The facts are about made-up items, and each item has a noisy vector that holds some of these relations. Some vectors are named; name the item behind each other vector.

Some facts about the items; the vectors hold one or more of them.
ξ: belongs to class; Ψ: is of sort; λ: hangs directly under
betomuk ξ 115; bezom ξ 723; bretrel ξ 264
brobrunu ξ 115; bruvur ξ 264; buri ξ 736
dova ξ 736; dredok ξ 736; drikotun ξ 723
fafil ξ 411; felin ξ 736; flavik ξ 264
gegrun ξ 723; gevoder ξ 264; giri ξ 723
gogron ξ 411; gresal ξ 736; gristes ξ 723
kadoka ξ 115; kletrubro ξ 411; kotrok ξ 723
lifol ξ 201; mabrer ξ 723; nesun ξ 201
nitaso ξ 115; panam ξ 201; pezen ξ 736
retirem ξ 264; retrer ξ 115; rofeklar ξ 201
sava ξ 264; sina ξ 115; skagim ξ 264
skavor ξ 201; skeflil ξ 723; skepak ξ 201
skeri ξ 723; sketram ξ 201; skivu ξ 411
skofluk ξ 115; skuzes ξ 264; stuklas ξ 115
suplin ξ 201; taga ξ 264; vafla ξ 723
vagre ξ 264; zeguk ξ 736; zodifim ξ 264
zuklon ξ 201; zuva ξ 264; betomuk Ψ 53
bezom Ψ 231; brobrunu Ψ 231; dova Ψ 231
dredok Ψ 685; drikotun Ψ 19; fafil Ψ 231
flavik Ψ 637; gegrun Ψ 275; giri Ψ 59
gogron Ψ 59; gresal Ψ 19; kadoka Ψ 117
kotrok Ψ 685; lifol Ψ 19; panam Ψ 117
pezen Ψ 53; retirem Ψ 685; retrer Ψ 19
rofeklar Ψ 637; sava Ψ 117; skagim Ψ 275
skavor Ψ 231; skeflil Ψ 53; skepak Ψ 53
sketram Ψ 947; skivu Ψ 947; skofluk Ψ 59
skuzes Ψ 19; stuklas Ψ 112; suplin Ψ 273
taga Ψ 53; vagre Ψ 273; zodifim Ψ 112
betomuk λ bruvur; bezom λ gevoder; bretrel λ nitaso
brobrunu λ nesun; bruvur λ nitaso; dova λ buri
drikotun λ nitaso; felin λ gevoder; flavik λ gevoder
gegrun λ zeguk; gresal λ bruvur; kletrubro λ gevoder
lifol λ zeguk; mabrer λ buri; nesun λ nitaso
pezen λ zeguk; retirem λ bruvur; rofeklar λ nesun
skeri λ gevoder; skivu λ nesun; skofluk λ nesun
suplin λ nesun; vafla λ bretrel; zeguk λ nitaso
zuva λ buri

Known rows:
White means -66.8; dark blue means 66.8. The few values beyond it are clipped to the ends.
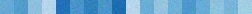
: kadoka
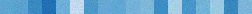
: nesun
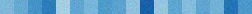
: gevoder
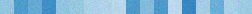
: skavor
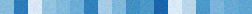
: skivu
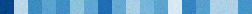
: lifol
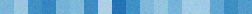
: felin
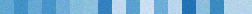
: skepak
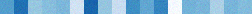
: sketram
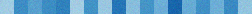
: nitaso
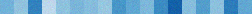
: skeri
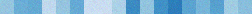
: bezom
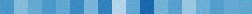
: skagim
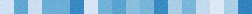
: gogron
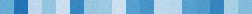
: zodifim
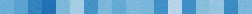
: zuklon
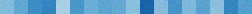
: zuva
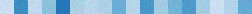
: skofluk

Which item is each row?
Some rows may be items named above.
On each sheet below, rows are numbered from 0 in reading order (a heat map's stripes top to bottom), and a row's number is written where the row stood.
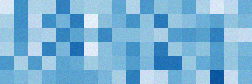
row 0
skofluk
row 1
fafil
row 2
betomuk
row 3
fafil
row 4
gegrun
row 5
pezen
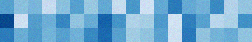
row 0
skeflil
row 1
lifol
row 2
panam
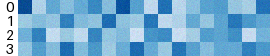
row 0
skuzes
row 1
dredok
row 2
zodifim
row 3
kletrubro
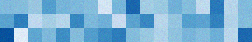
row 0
dova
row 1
zodifim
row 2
gresal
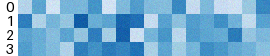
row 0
gogron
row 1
retrer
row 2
taga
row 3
kadoka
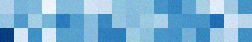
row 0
giri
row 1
betomuk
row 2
drikotun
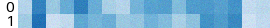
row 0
brobrunu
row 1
stuklas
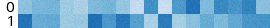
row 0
kotrok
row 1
sava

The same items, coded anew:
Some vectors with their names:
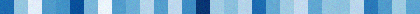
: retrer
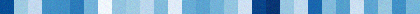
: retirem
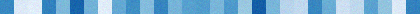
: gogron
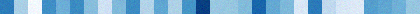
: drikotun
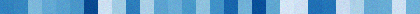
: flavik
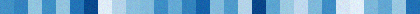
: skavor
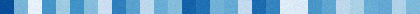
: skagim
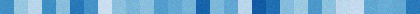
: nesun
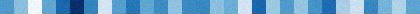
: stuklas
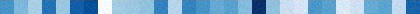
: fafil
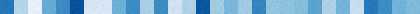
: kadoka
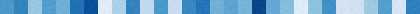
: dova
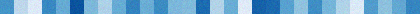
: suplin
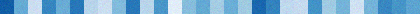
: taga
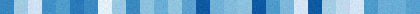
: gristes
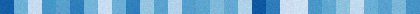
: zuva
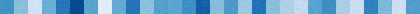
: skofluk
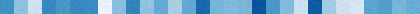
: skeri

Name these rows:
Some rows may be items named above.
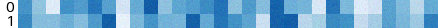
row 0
giri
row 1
sketram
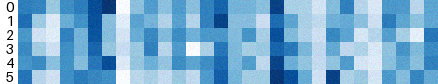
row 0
brobrunu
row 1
retrer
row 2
gogron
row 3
pezen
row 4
skavor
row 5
kotrok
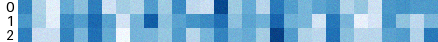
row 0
panam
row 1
giri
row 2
kletrubro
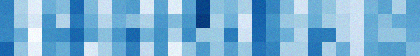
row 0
gresal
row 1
lifol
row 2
zodifim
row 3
sava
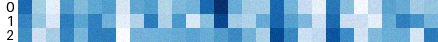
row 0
gegrun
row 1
skeflil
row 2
skivu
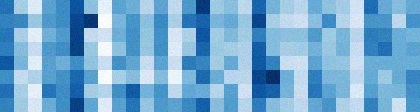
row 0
retrer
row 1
brobrunu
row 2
kadoka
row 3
betomuk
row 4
skuzes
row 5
dredok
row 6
vagre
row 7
skofluk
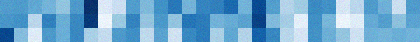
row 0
rofeklar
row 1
bezom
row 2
skuzes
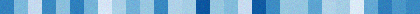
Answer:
skepak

